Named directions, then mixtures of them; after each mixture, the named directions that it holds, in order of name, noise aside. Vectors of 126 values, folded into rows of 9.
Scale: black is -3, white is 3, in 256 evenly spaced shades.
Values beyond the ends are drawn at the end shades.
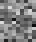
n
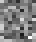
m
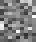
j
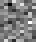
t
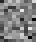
m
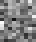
j, n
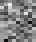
n, t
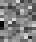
j, m, n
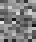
n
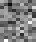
m, n, t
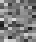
j, n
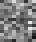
m, n, t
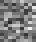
j, t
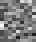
j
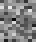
n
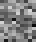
n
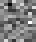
t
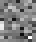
j, m, n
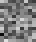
m, n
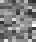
n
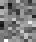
j, n, t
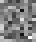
m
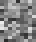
j, n
